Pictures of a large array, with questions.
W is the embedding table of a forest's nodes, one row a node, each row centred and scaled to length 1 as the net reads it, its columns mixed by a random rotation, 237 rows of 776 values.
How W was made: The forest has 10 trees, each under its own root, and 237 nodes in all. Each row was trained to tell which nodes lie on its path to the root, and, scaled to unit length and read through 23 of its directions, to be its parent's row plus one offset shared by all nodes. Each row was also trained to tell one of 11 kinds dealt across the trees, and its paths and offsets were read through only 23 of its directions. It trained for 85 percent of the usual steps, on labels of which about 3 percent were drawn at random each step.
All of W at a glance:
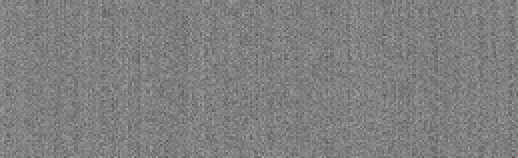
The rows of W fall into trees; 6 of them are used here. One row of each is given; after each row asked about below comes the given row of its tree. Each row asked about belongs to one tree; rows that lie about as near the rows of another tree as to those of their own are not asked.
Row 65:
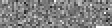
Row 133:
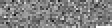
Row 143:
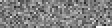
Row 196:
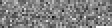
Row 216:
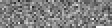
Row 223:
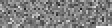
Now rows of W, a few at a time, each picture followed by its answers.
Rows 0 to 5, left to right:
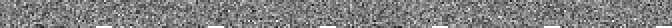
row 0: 216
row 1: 216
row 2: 196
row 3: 65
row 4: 143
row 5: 196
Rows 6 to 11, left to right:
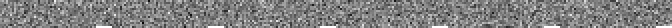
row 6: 65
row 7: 133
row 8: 196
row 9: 216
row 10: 216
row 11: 133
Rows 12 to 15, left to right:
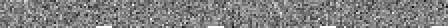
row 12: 133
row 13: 216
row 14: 133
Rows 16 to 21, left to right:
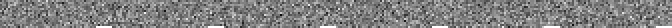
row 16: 196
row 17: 196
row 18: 196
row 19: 65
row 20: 216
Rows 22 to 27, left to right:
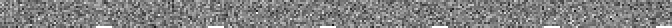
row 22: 65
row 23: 223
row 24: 196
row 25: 143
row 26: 143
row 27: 133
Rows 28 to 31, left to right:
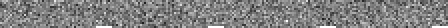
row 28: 196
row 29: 223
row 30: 143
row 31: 216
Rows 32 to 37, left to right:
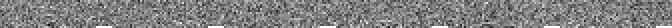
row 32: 223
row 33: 143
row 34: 223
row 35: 216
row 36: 65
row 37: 133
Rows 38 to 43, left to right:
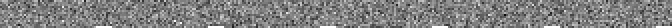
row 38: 143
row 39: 143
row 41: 143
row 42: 196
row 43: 196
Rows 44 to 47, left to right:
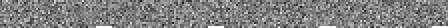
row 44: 223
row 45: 223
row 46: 216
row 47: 143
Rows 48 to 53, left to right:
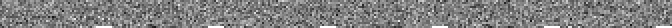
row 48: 196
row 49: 216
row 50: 133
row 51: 143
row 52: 216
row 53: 216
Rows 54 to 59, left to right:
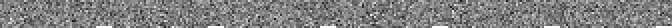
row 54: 223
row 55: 223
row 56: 133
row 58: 196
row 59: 196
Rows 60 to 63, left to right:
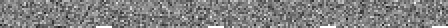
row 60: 133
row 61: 223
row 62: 133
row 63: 216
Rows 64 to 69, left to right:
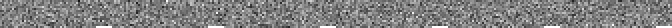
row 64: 223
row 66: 143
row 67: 143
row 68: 65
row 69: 216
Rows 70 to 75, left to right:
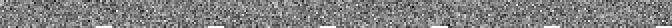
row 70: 216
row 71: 196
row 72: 223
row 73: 216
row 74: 196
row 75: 143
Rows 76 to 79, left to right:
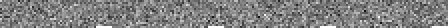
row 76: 65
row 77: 133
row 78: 143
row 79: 143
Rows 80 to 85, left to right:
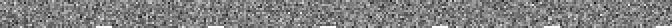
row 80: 65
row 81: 223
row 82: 143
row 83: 143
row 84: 216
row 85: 196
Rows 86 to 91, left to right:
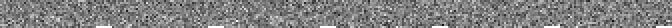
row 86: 216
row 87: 133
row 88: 216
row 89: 223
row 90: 223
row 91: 133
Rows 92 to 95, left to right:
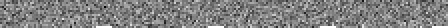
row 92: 216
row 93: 133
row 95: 216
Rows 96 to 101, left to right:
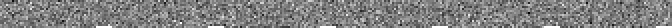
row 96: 223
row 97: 143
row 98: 196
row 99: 223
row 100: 216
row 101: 223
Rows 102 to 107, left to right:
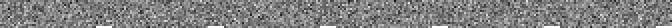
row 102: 133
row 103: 143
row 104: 196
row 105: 196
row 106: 216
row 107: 143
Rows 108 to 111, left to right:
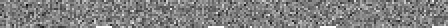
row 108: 216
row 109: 223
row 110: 196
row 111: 133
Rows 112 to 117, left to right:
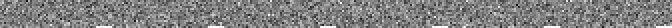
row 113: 216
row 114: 223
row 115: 143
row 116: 133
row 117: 223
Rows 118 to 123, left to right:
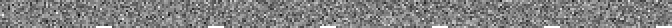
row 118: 133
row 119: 196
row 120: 65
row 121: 216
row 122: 133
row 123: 133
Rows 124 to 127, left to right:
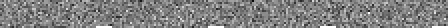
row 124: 143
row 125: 65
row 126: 223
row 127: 196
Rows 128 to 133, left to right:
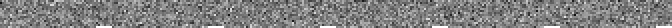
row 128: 133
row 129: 133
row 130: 216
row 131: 216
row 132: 216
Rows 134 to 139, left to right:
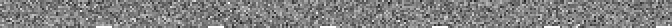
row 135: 143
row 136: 143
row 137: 143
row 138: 196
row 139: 133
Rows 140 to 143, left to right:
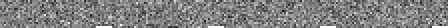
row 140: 143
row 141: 196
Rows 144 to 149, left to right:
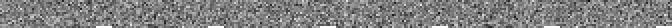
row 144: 216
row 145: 133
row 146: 143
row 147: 196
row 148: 216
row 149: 133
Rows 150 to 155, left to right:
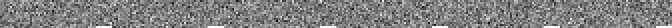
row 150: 223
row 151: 216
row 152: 133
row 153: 223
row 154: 223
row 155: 223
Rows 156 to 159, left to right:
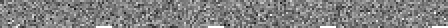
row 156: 133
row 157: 216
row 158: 223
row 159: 196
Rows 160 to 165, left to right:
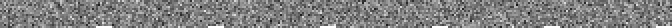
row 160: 133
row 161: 223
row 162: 133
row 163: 223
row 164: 216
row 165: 216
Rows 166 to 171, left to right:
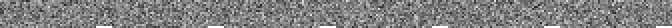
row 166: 196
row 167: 143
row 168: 216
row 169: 143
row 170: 223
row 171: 223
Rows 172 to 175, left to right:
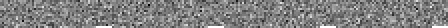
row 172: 223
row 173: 216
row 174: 65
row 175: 65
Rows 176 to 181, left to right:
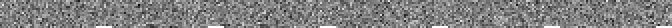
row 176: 223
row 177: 216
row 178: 133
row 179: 65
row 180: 216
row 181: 133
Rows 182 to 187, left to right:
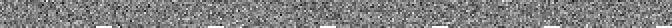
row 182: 65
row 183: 196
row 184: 133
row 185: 143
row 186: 196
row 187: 216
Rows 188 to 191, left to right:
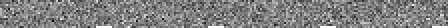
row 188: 133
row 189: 133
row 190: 223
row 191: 216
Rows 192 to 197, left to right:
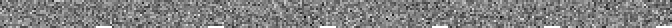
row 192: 133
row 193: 143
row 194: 133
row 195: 133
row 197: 216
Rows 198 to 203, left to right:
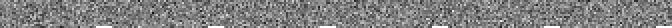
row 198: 216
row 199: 216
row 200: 133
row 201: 143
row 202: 196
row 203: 223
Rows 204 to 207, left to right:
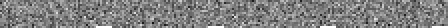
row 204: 133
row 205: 223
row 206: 133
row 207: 223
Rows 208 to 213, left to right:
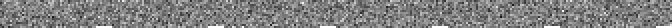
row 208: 196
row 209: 223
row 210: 216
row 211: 196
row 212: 196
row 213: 223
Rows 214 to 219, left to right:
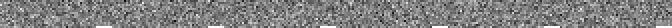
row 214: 216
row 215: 223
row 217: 65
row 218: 133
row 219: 143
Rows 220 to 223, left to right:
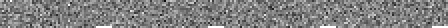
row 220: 223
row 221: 133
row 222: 65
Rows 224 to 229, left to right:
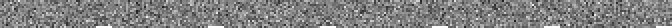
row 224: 133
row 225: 65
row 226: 143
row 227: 143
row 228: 216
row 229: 223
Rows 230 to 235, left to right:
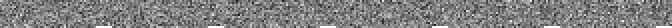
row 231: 223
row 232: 216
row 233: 133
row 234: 143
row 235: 143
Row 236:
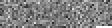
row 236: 196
